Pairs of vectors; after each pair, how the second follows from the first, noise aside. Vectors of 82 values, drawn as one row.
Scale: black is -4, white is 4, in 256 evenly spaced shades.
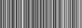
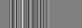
partly zeroed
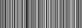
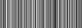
reversed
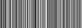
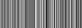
reversed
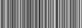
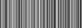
negated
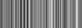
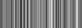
copied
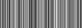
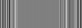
partly zeroed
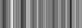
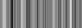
negated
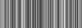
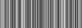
copied
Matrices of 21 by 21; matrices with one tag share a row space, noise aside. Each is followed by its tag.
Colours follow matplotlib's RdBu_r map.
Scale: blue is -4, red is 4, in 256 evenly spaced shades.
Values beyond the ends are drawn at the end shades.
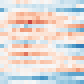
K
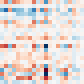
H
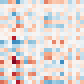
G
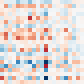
H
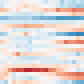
K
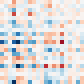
G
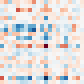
H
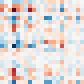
G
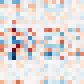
G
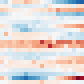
K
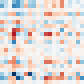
G
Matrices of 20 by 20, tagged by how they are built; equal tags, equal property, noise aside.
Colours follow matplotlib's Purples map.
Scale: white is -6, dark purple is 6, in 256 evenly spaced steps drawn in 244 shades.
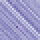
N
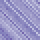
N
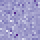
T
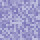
T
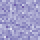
T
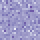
T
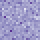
T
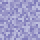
T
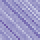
N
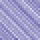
N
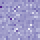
T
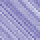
N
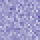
T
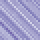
N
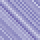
N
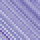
N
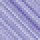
N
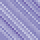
N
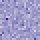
T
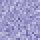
T
